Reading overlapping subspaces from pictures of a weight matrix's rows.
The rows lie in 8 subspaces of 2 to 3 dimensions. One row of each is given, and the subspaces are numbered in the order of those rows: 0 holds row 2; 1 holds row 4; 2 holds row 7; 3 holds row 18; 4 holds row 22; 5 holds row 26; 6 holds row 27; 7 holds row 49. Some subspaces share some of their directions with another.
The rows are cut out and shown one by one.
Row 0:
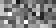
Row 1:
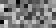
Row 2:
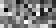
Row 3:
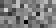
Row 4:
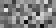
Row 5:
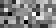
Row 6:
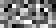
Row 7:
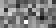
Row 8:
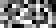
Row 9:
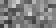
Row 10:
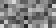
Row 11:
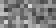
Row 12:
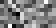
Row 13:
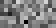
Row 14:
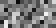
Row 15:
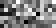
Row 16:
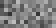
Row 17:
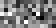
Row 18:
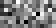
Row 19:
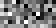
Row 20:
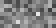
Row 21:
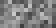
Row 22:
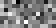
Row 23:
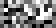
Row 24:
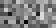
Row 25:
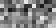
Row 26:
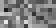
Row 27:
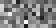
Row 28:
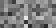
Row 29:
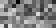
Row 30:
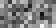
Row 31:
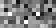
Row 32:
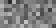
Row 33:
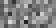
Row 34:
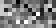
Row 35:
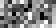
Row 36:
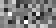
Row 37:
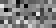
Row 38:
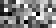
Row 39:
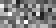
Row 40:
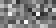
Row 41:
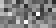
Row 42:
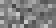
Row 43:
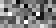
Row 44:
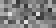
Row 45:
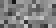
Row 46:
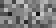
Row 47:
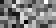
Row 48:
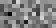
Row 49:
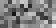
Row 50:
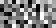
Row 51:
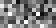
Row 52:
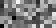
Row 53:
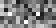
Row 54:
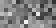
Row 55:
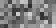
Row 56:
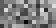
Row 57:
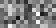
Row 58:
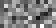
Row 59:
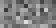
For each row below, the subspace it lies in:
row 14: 4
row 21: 7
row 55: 7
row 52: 1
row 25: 2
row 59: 0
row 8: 0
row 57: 5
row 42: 4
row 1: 4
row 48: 6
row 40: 5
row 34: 3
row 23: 1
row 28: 3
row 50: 6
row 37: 4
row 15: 1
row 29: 1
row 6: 0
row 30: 7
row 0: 6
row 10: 3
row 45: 3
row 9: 1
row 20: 3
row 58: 1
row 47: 4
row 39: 6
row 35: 7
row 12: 4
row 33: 1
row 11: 5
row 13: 4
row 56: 0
